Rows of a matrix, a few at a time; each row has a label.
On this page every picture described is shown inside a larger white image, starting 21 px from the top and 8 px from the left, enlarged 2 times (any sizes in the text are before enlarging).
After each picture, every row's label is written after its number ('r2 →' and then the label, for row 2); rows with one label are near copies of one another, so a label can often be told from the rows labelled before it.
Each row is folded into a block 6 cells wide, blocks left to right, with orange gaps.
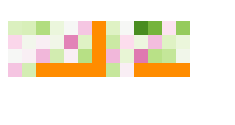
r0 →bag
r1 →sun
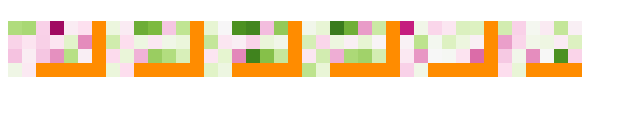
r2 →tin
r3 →sun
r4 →sun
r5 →sun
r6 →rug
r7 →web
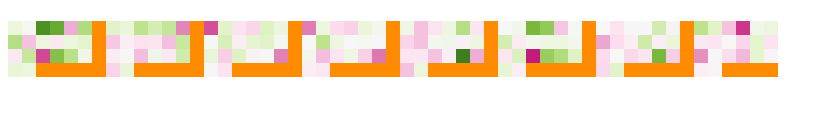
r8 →sun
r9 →bag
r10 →rug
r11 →rug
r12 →web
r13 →sun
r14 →web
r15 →tin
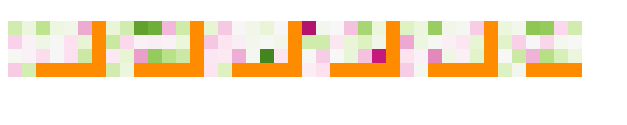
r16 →bag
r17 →sun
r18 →web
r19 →rug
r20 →bag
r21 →sun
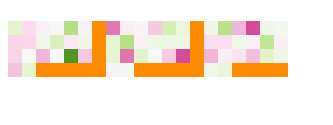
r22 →web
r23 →rug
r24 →tin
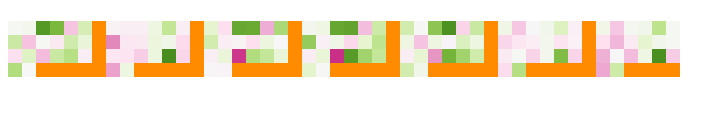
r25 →sun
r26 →web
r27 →sun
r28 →sun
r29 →sun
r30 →web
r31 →web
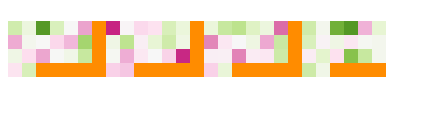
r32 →bag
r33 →rug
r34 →bag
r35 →sun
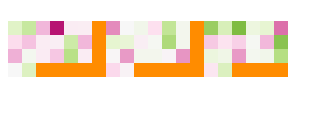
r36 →tin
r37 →rug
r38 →bag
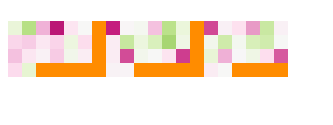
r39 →tin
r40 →rug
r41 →rug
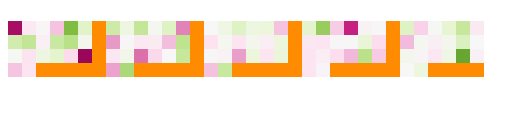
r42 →rug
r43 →bag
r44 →bag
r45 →tin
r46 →web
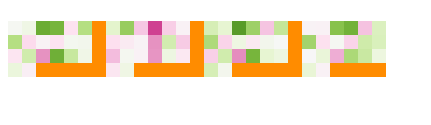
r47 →sun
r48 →tin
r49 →sun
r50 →sun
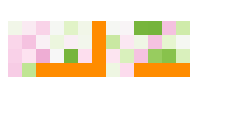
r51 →web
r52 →sun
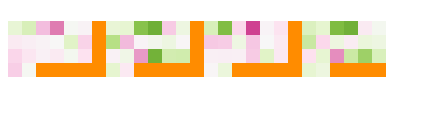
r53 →tin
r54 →sun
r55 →tin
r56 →sun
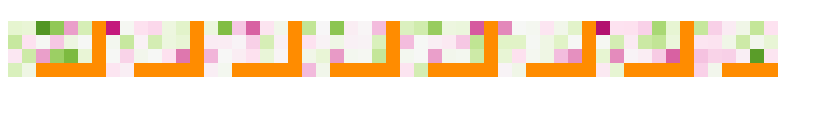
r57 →sun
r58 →rug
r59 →tin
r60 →bag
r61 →bag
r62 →rug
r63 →rug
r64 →web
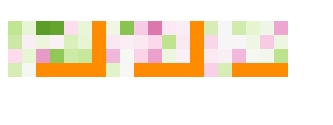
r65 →sun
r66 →tin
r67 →bag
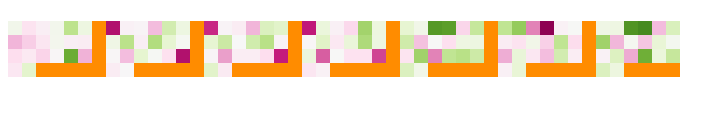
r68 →web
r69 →rug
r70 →rug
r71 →rug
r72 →sun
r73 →tin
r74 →sun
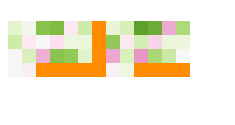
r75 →sun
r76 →sun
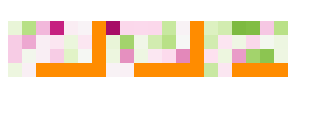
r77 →tin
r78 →rug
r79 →sun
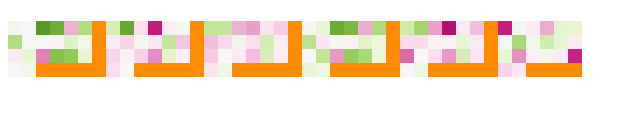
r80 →sun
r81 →tin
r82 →tin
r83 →sun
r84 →tin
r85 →rug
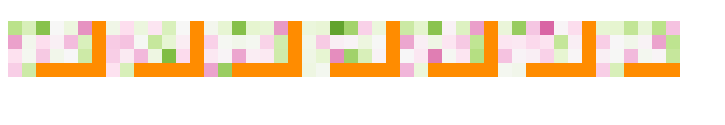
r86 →bag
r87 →web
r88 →bag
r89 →sun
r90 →bag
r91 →tin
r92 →bag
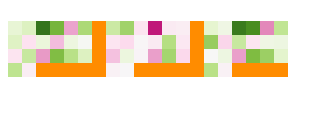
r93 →sun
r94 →tin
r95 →sun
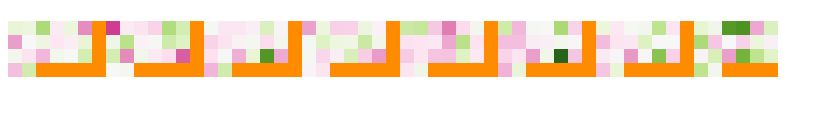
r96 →bag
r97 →rug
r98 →web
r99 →rug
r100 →tin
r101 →web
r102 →web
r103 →sun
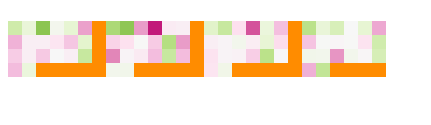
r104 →bag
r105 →tin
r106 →tin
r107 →bag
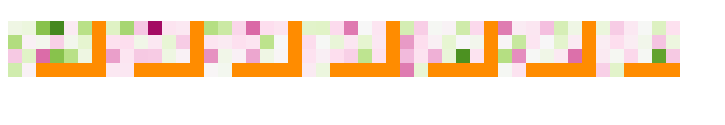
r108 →sun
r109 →tin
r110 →tin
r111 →tin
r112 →web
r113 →rug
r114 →web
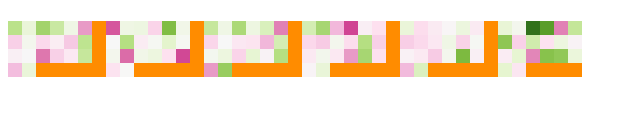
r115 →bag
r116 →rug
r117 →bag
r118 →tin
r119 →web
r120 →sun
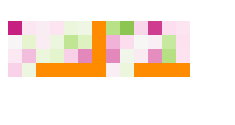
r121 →rug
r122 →tin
